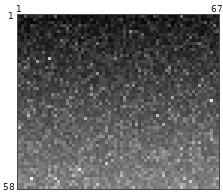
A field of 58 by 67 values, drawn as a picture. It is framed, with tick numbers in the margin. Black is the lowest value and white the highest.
Average level on the scale: 30%. Grain: fine. Histogram: bell-shaped. Slope: up to the bottom. Stripes: none. Odd rows or columns: none.
